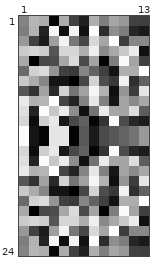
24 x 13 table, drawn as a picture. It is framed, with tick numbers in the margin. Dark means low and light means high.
Seam: none. Mirror symmetry: top to bottom. Odd rows or columns: none. Ninth with the highest average: middle left.
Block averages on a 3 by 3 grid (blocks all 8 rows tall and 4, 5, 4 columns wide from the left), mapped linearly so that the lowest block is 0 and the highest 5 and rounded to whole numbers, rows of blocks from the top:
2 2 2 | 5 0 2 | 2 2 2
